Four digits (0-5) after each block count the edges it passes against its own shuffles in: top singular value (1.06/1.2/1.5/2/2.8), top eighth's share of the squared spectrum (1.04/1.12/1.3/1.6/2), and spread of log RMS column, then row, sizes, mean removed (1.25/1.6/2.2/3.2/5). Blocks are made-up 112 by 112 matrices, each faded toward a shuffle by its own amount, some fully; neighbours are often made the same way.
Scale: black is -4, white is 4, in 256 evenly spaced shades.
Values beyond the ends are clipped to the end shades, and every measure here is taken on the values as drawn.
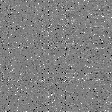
4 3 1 1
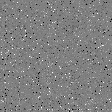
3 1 0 0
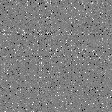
4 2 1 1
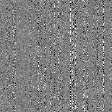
3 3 4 0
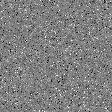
0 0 0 0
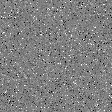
0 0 0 0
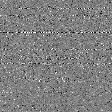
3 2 0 3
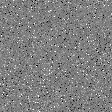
0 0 0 0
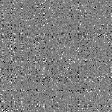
4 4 2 2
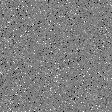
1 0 0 0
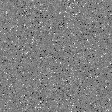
2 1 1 0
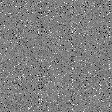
3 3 2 1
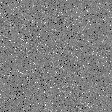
2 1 1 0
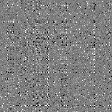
4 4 3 2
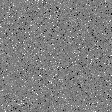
0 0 0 0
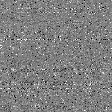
3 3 0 2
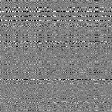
5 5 2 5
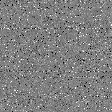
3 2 0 1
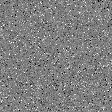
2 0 0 0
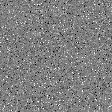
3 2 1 0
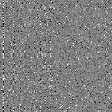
4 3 2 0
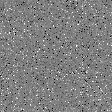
2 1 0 0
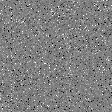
2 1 0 0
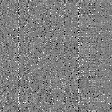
4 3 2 1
